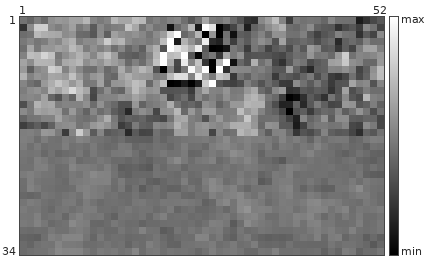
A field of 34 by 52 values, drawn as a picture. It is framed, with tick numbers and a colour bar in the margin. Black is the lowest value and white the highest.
Seam: horizontal, 50% of the way down, the bottom part calmer. Mirror symmetry: none. Roughest part: top middle. Odd patch: rougher, in the top middle. Odd rows or columns: none. Histogram: heavy tails on both sides. Stripes: none.
